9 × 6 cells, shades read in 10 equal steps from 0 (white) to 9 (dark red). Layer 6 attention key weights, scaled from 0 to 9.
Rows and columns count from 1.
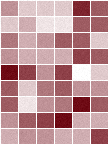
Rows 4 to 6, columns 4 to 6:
3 7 6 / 7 0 2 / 6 4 4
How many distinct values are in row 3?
5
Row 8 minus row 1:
0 4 5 7 -5 -3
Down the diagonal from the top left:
4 3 4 3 0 4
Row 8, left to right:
4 6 7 9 3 3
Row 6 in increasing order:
2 4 4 5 6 6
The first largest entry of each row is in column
5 5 4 5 1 1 5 4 6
